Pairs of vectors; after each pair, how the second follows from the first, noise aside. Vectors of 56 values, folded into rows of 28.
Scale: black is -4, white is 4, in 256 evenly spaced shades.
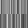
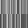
copied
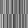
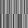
sign-scrambled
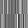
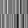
sign-scrambled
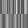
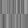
shrunk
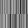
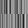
shuffled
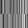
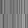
shrunk
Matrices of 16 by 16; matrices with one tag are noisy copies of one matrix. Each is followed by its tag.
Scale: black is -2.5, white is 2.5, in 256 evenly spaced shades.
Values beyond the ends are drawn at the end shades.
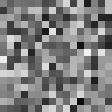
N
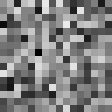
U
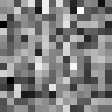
U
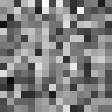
U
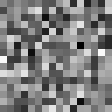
N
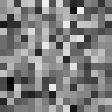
U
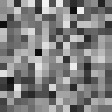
U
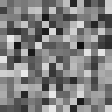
N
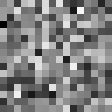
U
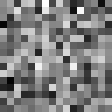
U
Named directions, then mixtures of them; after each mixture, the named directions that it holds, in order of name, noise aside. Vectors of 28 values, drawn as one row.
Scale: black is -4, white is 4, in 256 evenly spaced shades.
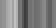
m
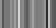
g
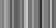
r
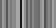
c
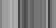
g, m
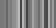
c, g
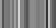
g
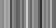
r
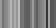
g, m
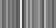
c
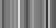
g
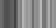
m, r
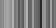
m, r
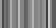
g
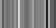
g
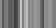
c, m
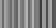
g, r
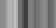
m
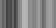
m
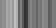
m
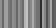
g, r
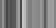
c, m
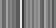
c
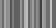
r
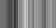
m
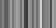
r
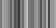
g, r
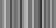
c, r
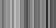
g, m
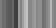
m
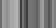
c, m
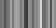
r
